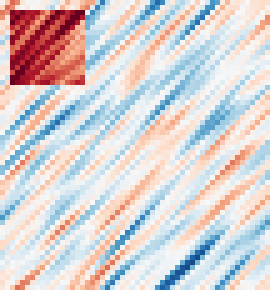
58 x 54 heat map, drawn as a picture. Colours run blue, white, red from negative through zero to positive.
Ninth with the highest average: top left. Odd patch: higher, in the top left. Grain: diagonal, up to the right.
